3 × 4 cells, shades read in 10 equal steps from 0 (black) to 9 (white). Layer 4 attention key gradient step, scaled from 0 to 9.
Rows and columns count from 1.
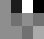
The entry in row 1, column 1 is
5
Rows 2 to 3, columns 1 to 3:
5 4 5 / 5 5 4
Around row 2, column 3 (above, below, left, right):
9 4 4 4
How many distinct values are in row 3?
3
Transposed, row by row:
5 5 5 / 1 4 5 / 9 5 4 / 0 4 6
